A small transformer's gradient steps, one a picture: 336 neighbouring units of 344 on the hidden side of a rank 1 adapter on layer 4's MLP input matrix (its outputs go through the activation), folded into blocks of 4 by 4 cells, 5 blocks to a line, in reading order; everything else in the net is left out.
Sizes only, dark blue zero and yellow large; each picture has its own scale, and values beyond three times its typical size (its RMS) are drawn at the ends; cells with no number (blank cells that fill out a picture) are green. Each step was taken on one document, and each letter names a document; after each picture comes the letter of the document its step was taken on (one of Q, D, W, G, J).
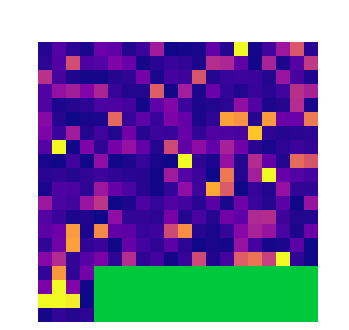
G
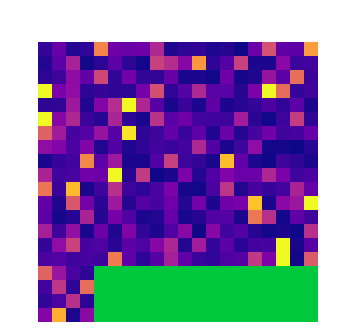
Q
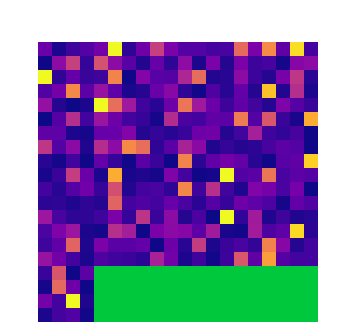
G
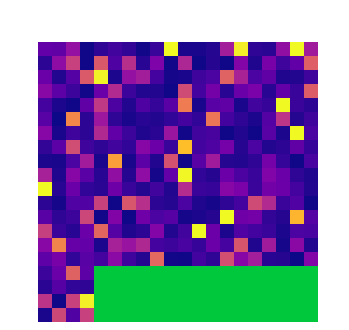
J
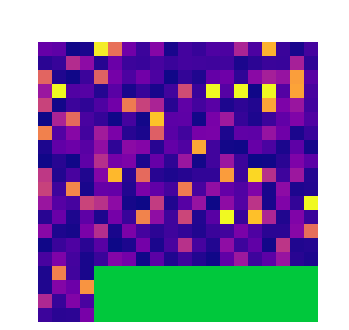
Q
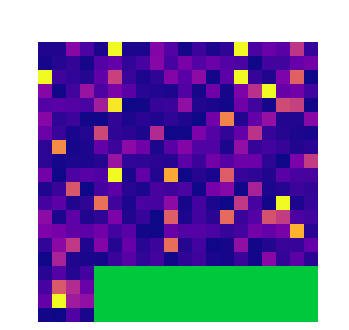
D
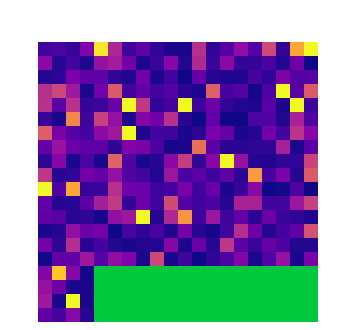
Q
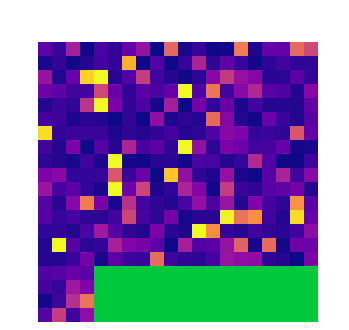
J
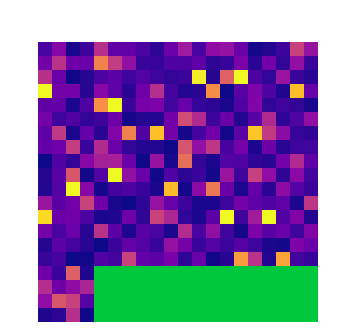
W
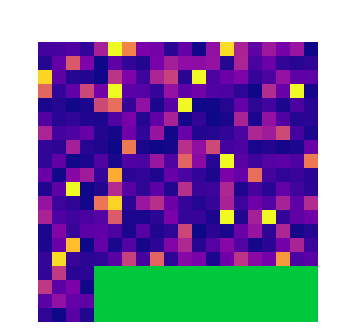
W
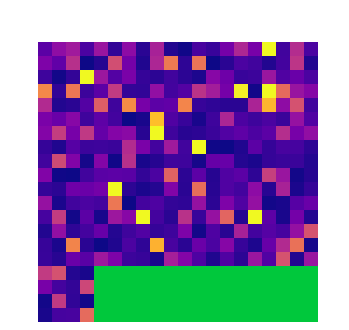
Q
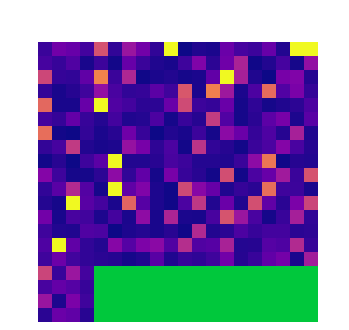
J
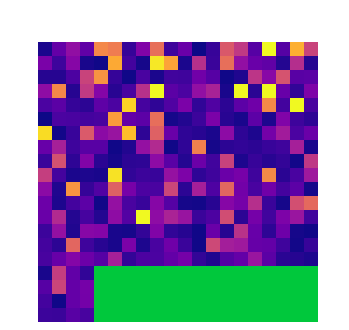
Q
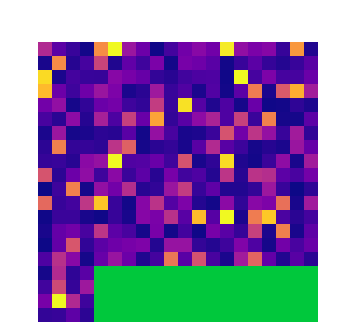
W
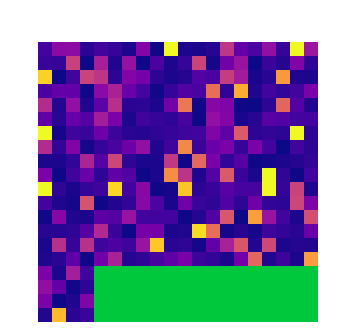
J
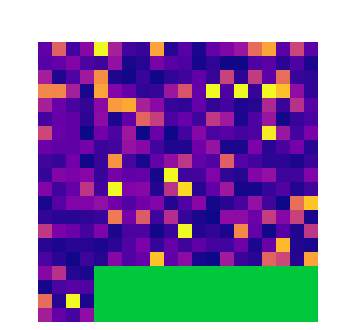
Q
